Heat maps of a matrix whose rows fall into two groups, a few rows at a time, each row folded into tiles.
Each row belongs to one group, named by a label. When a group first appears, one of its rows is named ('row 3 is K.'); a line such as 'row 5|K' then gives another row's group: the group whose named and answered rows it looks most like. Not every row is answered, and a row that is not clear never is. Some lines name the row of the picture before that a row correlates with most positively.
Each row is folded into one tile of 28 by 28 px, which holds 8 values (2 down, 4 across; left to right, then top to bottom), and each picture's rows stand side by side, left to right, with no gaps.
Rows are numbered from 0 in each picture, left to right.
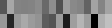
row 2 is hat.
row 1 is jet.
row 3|hat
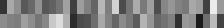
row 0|hat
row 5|jet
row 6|hat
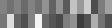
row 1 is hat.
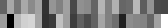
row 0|hat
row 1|jet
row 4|hat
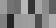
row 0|hat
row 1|hat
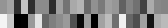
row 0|jet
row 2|jet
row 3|hat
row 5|hat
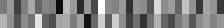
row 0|jet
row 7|hat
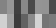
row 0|jet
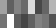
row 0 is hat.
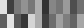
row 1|jet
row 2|jet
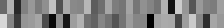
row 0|jet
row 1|jet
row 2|hat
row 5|hat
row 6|hat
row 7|hat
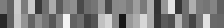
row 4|hat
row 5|jet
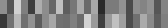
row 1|hat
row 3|jet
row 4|jet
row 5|jet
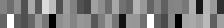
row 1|jet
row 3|hat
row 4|hat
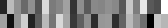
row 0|hat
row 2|jet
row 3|hat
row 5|hat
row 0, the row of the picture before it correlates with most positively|3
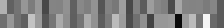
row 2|jet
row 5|hat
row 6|hat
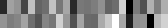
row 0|hat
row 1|hat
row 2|jet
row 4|jet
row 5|hat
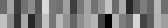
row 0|jet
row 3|jet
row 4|jet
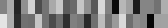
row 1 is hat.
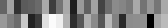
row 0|jet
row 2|jet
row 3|jet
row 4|hat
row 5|hat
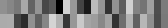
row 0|jet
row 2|hat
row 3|hat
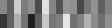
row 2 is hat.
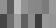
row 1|hat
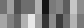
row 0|jet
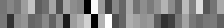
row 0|hat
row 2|hat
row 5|jet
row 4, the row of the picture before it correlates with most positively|2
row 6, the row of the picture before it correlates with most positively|2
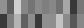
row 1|hat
